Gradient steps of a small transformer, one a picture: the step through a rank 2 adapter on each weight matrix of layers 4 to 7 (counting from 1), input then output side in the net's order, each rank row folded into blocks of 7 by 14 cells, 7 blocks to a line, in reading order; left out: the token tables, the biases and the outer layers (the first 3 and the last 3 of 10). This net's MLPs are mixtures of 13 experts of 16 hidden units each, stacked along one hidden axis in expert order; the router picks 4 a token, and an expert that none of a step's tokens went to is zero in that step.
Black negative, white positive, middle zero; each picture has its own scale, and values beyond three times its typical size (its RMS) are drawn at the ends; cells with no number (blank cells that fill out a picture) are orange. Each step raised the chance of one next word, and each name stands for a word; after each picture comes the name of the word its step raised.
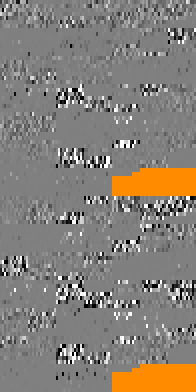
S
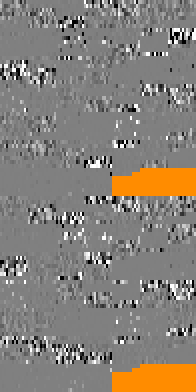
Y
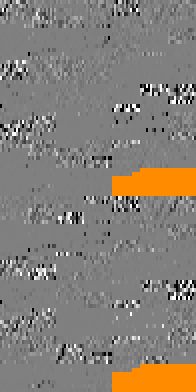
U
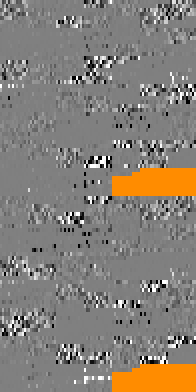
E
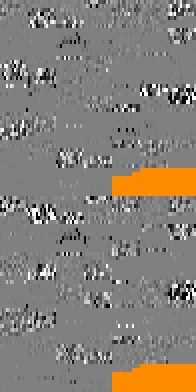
U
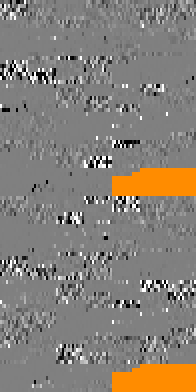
Y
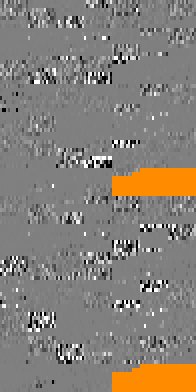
S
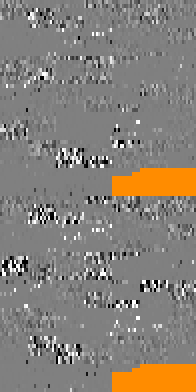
S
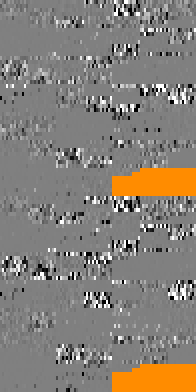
U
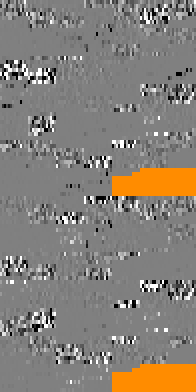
Y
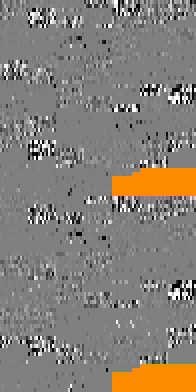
U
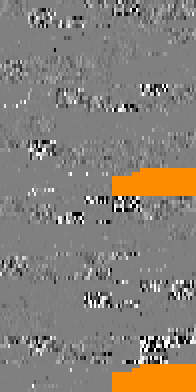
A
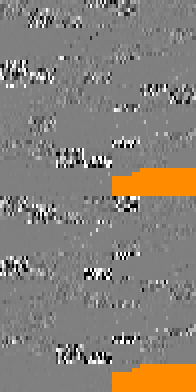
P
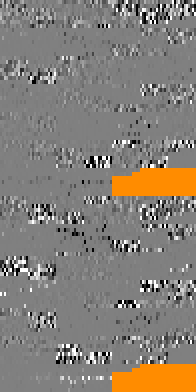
E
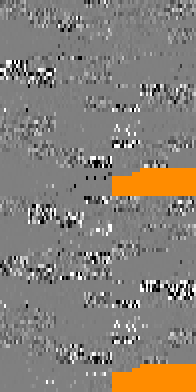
Y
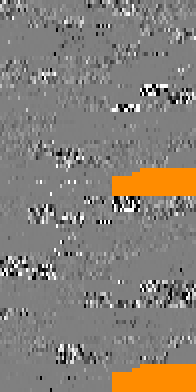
A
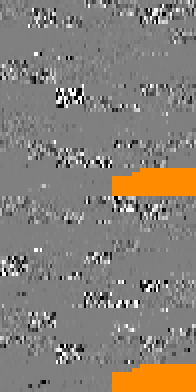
S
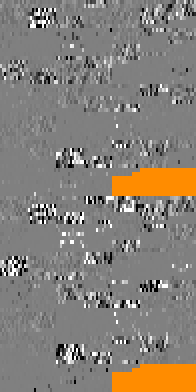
S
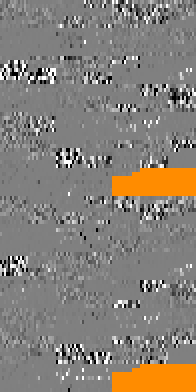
P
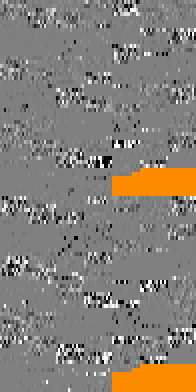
E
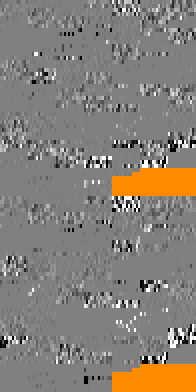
S
